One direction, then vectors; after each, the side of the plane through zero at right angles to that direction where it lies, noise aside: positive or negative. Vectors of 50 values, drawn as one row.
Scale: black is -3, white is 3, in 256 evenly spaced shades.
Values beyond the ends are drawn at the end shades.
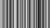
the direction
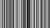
positive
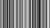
positive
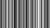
negative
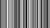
negative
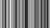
negative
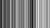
negative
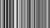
positive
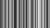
negative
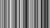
negative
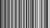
negative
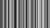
negative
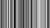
negative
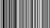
negative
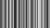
negative
